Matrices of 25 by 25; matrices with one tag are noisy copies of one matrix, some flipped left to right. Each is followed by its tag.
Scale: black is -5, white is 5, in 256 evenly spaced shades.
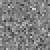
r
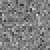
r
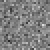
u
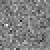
u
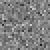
r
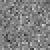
u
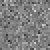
u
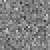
r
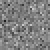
r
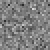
r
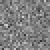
u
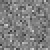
u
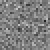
r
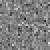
r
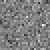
u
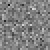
r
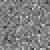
u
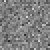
u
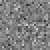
r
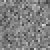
u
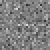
r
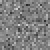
r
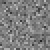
u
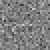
r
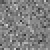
u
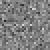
r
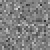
r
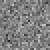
u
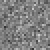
u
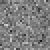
u
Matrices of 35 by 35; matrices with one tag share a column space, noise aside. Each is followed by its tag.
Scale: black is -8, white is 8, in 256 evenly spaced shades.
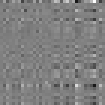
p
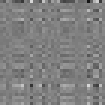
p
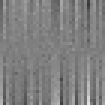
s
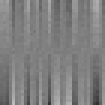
s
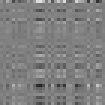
p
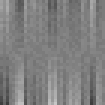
s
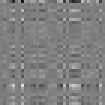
p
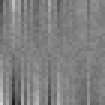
s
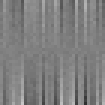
s
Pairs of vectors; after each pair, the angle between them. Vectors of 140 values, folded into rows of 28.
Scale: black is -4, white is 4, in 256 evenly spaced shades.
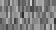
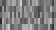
orthogonal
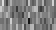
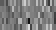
orthogonal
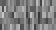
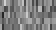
partly opposed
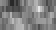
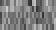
partly opposed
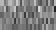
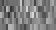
partly opposed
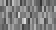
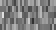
orthogonal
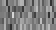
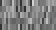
orthogonal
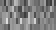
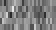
partly aligned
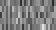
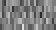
orthogonal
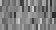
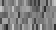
orthogonal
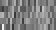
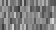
partly opposed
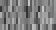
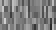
partly opposed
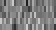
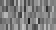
partly opposed
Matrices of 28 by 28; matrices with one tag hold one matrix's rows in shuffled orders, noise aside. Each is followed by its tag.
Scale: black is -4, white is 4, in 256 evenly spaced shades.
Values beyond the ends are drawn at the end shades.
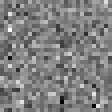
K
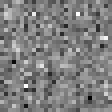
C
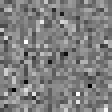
C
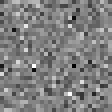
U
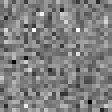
C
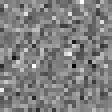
U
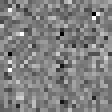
K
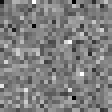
U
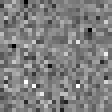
C
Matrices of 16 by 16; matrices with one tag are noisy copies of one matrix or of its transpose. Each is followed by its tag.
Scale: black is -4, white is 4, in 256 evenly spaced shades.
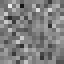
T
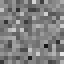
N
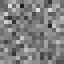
T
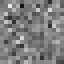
T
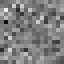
T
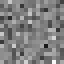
N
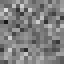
T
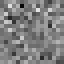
T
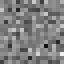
N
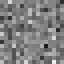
N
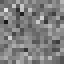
T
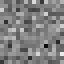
N
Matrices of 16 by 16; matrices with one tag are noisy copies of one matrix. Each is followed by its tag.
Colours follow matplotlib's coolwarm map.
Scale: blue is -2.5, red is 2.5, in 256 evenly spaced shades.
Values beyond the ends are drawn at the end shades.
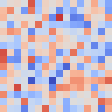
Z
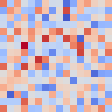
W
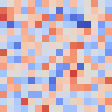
Z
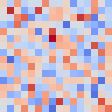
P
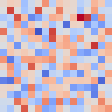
P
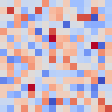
P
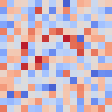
W
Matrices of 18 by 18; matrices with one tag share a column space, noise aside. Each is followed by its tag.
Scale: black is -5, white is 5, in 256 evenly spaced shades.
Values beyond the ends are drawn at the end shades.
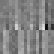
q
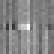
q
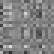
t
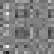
t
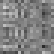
t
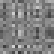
t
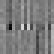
q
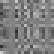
t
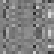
t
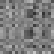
t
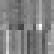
q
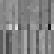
q
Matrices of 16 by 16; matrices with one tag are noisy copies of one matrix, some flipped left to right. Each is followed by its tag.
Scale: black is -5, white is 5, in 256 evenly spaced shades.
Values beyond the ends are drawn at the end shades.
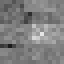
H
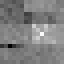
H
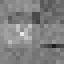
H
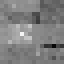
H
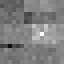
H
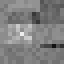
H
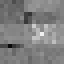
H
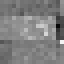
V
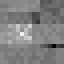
H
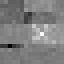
H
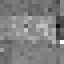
V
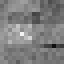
H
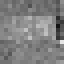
V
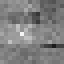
H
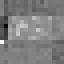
V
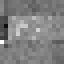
V
